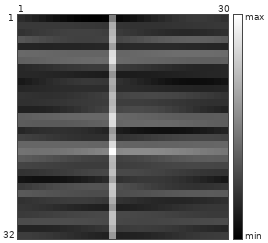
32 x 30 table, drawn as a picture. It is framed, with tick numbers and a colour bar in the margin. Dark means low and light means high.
Histogram: skewed, a long tail of high values. Ninth with the highest average: centre. Slope: none. Odd lines: column 14.
